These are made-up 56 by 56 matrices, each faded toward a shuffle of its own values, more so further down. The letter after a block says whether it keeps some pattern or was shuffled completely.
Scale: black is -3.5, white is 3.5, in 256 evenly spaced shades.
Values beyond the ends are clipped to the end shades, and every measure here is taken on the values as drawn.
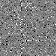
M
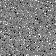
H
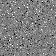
H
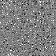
M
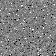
H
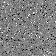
H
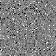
M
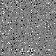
M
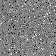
H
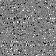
M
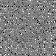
M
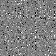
M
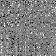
M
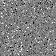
H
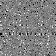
M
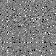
M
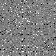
M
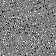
H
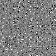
M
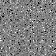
M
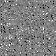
M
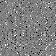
M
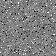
H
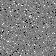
H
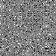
M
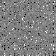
M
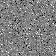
H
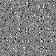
M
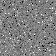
H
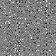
M
